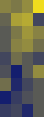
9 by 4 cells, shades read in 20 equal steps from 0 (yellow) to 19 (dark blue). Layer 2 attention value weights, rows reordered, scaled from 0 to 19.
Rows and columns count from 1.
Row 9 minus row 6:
2 -4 5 5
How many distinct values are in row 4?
4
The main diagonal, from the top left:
9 6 7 11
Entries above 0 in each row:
3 4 4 4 4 4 4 4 4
